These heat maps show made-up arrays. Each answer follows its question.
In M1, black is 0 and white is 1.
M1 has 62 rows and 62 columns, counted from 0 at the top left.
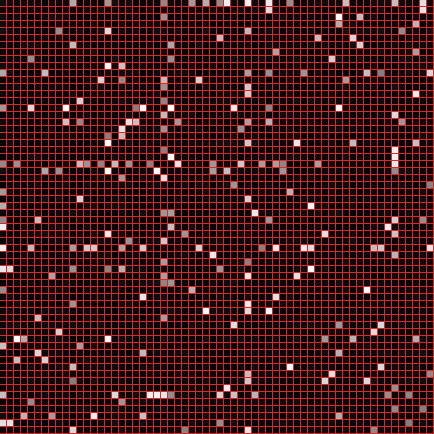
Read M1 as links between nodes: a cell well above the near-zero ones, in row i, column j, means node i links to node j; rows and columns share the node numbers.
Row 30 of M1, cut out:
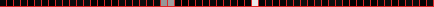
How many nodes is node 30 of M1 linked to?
3
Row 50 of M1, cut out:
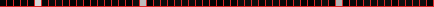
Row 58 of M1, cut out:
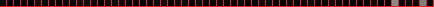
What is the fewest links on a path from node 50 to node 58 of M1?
4
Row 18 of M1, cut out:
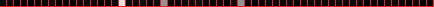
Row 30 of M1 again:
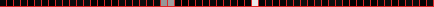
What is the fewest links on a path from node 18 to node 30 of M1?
2
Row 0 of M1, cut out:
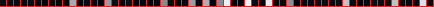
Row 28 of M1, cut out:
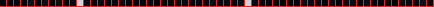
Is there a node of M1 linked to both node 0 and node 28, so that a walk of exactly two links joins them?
yes
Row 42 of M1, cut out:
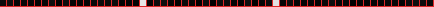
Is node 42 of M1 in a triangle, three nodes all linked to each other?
no
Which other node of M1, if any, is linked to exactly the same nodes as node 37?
node 12
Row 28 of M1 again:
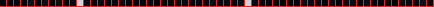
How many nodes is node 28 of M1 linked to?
2
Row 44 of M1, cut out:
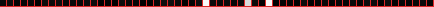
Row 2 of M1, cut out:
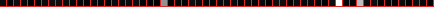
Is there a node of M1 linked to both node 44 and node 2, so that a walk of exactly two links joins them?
no
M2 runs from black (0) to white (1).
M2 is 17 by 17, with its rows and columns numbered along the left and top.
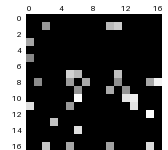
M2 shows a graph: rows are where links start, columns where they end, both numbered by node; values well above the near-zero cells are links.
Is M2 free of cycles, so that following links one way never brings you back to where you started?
yes
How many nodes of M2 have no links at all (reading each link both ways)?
1
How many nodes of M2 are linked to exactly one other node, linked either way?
1
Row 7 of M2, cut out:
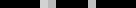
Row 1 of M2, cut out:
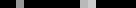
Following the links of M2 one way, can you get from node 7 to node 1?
no
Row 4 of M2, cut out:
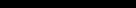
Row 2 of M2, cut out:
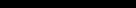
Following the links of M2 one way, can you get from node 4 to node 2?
no
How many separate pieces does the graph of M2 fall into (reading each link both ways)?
2
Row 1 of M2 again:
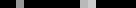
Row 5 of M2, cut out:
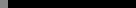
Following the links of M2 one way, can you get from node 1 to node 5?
yes
